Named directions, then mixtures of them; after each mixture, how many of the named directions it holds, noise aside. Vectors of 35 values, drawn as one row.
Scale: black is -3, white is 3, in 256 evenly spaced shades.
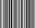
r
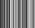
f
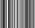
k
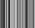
two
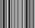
three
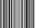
three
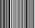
three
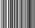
two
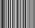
two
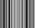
three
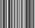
two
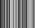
one
